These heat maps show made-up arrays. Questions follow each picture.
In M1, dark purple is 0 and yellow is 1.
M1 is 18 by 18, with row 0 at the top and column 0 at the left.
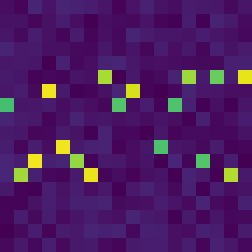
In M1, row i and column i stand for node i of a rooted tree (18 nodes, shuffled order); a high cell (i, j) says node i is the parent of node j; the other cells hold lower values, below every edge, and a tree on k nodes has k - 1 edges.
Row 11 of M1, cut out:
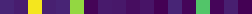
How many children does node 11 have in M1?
3
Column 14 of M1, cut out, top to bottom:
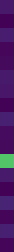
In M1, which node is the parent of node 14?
11
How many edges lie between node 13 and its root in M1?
3
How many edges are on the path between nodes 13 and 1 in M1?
4
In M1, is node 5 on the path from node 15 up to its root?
yes
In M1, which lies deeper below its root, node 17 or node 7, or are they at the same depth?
the same depth
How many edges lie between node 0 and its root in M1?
4
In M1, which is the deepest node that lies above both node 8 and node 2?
11
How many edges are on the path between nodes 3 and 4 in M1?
7
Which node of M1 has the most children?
5
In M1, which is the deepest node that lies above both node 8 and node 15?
5
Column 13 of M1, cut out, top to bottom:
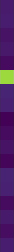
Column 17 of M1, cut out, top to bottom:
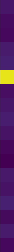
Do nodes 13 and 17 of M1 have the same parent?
yes
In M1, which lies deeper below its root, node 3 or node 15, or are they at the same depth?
node 3
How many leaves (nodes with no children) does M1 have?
12
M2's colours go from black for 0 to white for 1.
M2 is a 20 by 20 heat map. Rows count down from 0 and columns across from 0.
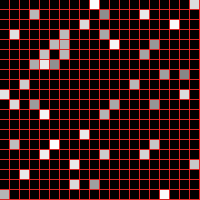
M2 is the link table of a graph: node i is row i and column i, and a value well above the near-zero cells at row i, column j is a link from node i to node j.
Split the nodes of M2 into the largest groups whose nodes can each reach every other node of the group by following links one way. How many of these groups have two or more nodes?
3
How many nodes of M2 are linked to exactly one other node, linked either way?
2
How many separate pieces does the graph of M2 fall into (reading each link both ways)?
4
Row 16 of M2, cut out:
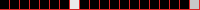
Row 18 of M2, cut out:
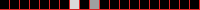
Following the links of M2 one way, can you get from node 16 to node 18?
yes
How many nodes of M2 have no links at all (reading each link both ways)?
1
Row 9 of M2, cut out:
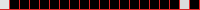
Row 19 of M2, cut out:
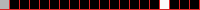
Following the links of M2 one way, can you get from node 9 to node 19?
yes
